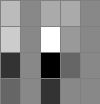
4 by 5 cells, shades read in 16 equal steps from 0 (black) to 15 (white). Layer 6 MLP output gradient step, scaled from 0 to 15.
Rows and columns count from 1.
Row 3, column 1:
3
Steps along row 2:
down up down down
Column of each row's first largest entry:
1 3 2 2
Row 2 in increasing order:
8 8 9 12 15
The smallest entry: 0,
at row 3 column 3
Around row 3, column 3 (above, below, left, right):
15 3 8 6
